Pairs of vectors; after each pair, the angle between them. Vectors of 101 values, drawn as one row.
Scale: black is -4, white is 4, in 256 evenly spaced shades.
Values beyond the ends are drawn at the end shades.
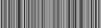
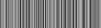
orthogonal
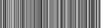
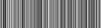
nearly parallel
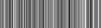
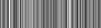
partly opposed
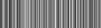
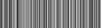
nearly parallel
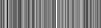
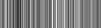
partly aligned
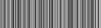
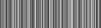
nearly opposite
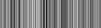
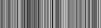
partly opposed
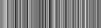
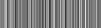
nearly parallel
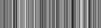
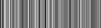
orthogonal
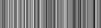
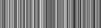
nearly parallel
